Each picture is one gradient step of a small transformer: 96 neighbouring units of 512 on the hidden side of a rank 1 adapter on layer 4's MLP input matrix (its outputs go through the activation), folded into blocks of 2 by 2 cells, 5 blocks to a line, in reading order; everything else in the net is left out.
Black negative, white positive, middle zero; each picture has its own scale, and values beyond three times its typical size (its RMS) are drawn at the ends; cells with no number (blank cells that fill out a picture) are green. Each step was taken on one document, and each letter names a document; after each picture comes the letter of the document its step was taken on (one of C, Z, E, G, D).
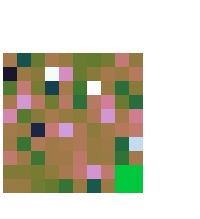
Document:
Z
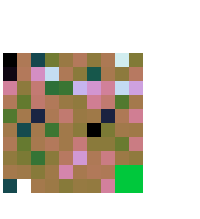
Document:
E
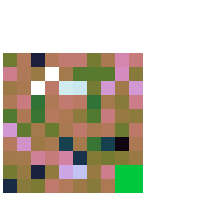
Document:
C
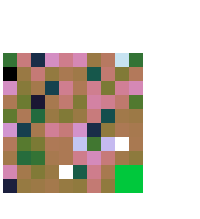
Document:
E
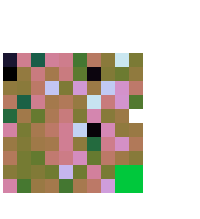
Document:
E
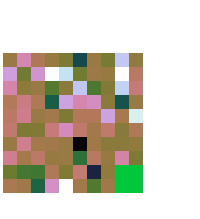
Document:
Z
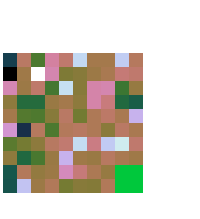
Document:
E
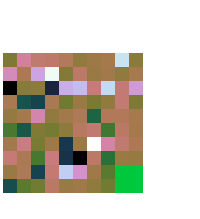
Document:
C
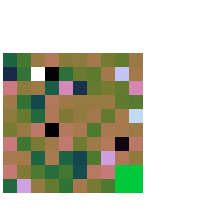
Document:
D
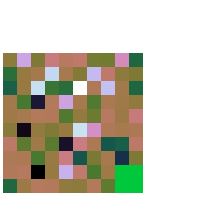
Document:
C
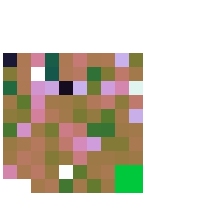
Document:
E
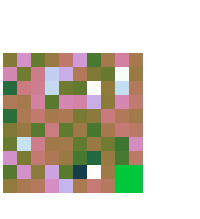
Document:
Z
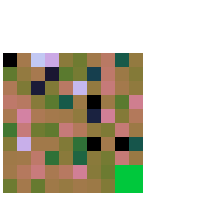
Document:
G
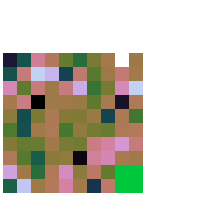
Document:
D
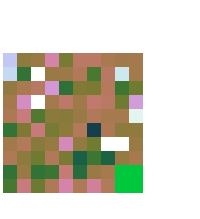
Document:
D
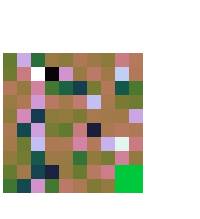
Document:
D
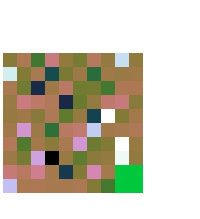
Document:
G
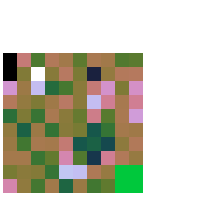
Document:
E
